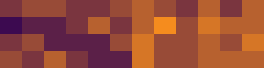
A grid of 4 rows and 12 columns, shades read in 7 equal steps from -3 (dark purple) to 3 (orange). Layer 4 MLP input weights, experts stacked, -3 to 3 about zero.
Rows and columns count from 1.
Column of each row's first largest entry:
7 8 7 7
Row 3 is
-1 0 -2 -2 -2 0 2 0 0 1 0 2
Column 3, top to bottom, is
0 -2 -2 1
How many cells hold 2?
4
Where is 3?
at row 2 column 8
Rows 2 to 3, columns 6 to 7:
-1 1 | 0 2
